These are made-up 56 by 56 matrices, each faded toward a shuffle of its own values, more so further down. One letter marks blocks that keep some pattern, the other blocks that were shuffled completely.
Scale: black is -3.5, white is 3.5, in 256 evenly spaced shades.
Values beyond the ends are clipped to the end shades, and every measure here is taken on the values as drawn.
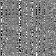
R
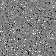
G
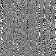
R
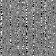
R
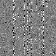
R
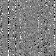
R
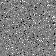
G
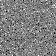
G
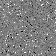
G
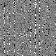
R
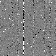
R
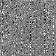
R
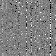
R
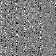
R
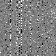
R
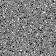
G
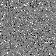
G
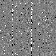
R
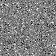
G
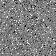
G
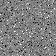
G
